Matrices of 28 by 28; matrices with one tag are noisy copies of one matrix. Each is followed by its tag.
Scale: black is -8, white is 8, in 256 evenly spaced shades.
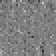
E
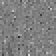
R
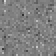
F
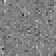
F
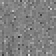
R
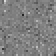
F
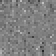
E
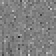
R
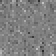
E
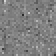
F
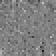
E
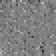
E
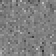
E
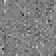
F
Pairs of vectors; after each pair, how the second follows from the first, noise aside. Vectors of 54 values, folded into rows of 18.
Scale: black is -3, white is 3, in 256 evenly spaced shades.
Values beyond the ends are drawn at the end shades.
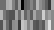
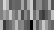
reversed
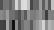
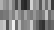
negated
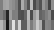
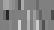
partly zeroed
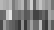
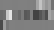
partly zeroed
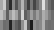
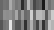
reversed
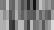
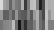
reversed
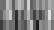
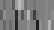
partly zeroed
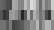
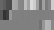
partly zeroed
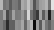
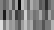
reversed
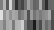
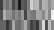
reversed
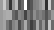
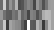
reversed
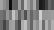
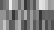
negated
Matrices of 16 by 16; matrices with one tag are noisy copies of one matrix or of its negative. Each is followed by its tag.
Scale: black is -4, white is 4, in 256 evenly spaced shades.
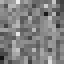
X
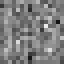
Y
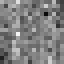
X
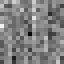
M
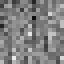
M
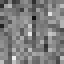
M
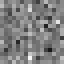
Y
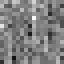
M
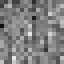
M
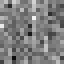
M
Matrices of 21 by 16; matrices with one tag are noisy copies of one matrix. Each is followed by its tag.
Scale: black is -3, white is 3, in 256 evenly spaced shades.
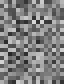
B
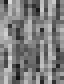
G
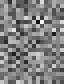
B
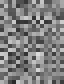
B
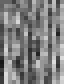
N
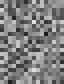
B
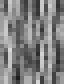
G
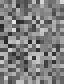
B
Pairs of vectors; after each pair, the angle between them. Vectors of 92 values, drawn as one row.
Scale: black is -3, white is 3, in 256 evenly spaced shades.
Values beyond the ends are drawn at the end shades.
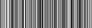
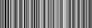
partly opposed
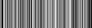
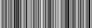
orthogonal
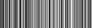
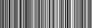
nearly parallel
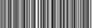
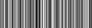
nearly opposite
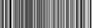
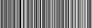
orthogonal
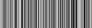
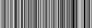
nearly parallel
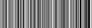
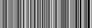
nearly parallel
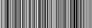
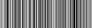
nearly parallel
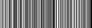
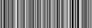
partly opposed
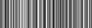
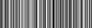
nearly parallel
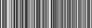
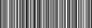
partly aligned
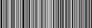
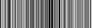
partly opposed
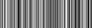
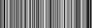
partly aligned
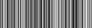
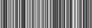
nearly opposite
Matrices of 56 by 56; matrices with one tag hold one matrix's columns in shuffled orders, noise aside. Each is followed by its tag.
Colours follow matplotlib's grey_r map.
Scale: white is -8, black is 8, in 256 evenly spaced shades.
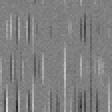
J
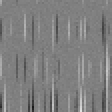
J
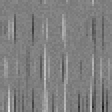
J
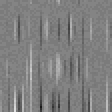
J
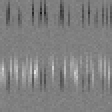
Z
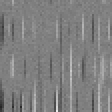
J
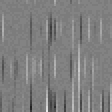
J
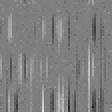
J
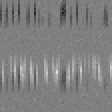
Z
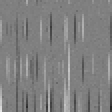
J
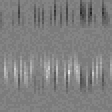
Z
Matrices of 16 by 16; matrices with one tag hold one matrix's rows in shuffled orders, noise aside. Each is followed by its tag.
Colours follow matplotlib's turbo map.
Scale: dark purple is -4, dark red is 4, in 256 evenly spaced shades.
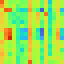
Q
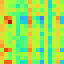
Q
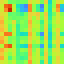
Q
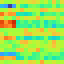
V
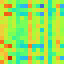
Q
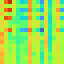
Q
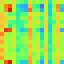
Q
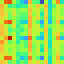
Q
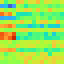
V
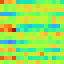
V
